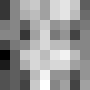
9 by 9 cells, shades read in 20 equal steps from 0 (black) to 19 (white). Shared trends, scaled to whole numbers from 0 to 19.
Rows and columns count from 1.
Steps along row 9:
up down up up down up down up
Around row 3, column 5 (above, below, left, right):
12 16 13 11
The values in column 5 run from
12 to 19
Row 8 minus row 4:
-4 -3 2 2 2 2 0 1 1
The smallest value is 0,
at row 6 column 1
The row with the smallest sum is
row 4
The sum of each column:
46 77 87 129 137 120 128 89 88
